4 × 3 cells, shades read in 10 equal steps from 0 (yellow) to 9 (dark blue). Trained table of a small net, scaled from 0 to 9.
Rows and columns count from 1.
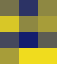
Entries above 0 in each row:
3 3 3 1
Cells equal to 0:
2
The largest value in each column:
7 9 6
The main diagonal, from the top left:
5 4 6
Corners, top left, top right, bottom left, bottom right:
5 4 3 0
